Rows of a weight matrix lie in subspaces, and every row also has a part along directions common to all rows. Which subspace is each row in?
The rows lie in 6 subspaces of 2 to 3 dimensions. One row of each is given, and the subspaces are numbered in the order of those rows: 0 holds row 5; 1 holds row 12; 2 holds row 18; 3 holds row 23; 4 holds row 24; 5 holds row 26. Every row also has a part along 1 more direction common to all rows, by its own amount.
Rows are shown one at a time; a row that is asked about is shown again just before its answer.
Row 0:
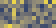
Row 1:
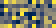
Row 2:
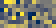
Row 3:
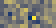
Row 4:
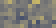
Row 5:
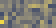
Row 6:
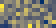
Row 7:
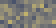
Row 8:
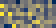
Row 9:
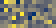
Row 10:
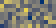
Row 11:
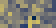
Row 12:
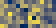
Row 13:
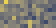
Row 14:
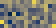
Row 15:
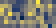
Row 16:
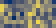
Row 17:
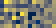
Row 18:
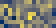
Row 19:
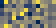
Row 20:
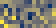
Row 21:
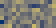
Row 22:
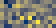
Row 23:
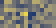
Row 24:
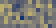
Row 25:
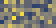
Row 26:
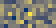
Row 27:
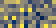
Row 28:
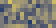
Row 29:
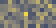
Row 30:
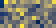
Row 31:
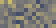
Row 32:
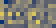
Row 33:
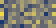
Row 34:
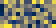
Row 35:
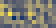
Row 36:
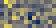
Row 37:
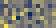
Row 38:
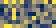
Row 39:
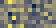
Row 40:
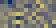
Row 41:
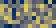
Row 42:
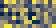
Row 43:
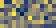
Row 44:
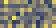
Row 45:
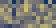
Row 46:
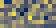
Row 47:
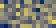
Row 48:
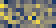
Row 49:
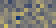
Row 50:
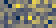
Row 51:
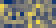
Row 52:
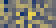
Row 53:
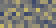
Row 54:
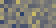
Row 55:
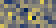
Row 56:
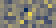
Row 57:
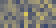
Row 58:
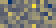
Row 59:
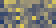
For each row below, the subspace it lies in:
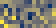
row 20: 2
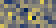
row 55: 1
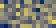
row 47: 1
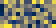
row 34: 1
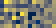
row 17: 3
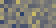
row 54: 0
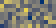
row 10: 1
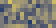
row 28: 4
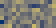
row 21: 0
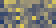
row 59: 2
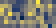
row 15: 4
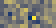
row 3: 1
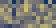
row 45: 5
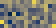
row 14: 0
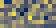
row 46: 5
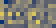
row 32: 0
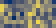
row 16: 4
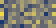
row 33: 0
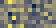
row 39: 3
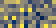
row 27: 3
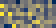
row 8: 0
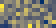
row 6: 1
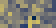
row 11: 1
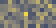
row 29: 3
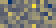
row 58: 3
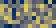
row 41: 5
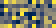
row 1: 3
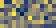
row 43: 5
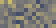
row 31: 2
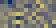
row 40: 2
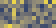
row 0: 5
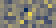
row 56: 5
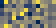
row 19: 2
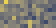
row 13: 1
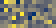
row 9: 0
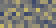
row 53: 0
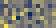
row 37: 2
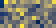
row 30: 2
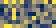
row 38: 5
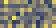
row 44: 3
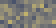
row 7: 3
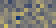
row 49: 2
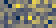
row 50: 4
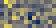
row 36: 4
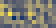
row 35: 4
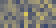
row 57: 3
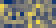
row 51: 4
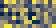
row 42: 4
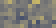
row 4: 4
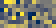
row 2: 0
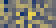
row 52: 3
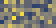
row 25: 0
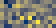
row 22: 4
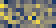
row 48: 5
